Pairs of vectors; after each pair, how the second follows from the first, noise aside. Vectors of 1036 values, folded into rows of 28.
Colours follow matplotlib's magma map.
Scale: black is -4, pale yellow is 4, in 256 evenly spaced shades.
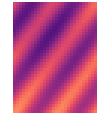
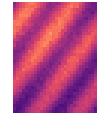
negated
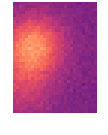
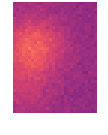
shrunk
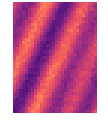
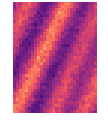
negated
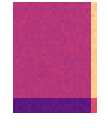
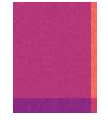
shrunk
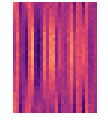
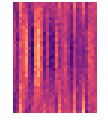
negated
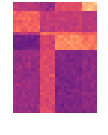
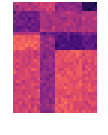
negated
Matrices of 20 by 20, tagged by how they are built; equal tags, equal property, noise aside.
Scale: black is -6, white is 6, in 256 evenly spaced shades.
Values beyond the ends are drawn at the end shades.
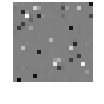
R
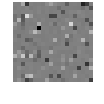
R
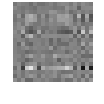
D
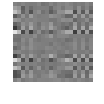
D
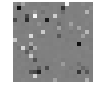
R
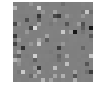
R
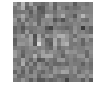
D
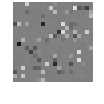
R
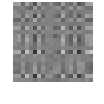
D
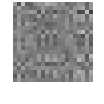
D
